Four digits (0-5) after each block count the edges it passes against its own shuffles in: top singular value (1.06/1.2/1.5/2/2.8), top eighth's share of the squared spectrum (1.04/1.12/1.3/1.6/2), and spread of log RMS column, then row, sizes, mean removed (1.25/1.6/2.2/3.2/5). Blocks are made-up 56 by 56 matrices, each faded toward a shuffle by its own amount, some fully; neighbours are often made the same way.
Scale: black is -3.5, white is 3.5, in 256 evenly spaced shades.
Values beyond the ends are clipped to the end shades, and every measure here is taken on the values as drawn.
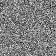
0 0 0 0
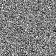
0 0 0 0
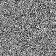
2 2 0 0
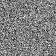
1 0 0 0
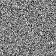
0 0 0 0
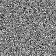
0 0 0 0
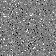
2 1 0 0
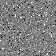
2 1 0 0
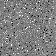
2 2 0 0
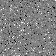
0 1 0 0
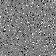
2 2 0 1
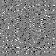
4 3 2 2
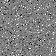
1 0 0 0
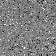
2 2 1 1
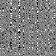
4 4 3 2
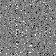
3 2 1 1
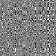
4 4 3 2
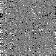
3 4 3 1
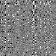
4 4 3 2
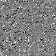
3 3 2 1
